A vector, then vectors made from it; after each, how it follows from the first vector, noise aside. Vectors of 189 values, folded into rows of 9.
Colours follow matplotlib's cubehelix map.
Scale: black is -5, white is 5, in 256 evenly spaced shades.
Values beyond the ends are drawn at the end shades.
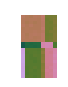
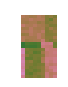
shrunk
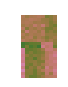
shrunk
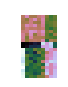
scaled up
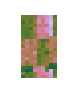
wrapped around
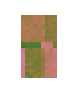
shrunk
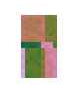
copied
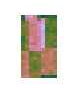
wrapped around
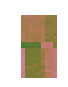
shrunk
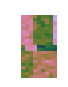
reversed
